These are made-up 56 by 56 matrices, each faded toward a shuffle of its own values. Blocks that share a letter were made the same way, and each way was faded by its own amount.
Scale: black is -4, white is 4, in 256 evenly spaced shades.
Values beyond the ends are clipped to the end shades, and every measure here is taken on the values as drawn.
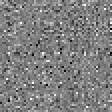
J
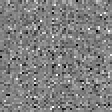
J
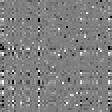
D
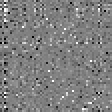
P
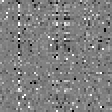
P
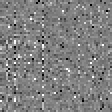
J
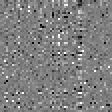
P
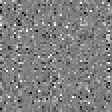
P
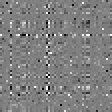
D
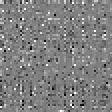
P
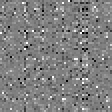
P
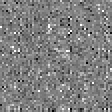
J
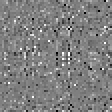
P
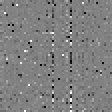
P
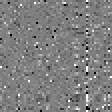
P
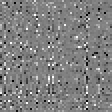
P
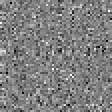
J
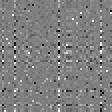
D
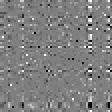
D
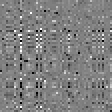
D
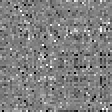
J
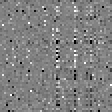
P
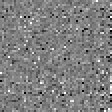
J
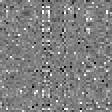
P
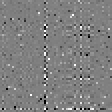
D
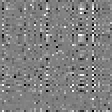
D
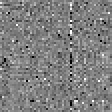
J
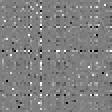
D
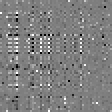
D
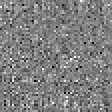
J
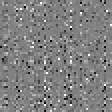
P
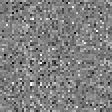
J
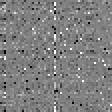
P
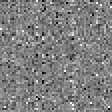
J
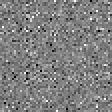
J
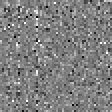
J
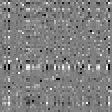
D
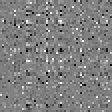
P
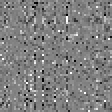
P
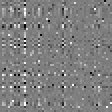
D
